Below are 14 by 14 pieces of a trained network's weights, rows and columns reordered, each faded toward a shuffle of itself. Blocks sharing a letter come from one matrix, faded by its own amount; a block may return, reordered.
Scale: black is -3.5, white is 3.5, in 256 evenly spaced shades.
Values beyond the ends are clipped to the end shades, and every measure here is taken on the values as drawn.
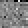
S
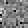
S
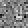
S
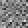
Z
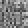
Z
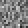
Z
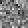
S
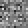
S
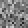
Z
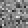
S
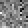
S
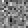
Z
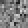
Z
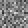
Z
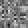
Z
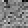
S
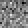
S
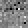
S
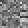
Z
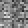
Z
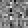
S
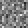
Z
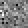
S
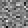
Z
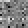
S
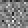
S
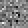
S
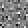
S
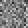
Z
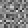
Z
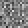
Z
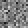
Z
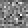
S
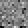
S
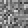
Z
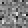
S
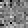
S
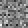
S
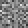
Z
